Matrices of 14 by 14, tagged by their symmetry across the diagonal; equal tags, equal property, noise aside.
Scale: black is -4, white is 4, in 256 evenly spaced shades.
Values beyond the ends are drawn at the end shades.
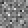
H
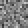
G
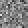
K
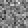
G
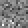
K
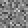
G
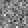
K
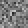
H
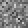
H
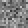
K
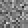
G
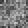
H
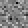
K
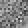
H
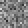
K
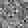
G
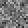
H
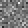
H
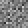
H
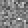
K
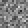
K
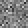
G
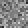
H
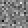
G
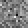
G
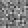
G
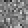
K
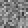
K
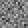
H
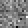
G
